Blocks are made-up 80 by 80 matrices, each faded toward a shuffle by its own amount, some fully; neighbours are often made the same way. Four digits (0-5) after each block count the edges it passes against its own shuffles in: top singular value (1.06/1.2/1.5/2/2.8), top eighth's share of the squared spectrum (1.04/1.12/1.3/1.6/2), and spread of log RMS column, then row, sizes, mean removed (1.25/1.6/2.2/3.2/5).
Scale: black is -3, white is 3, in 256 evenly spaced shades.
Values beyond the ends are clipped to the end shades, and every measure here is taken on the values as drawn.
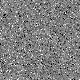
2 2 0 0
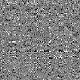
4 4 2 2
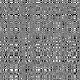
5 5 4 4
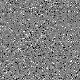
3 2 1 1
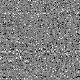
3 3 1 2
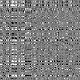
5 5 3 4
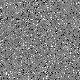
3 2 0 1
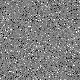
3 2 0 1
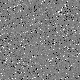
0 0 0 0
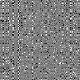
5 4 3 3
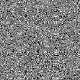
4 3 2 2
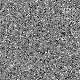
2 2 0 0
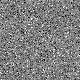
1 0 0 0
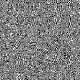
4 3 2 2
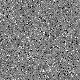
0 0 1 0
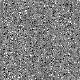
0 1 2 0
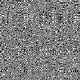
3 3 2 2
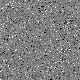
0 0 0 0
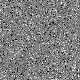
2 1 0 0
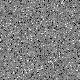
1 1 0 0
